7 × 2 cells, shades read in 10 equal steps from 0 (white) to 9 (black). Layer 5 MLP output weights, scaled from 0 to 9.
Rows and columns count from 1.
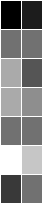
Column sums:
32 35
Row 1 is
9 8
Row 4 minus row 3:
0 -2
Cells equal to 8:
1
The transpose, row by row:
9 5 3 3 5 0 7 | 8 5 6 4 5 2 5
